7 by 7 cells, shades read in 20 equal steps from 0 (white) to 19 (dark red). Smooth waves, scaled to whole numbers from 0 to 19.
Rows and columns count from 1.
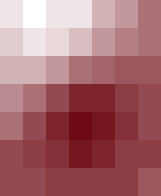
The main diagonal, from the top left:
2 2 8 17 18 15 13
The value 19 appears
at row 5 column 4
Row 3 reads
6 6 8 11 12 13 13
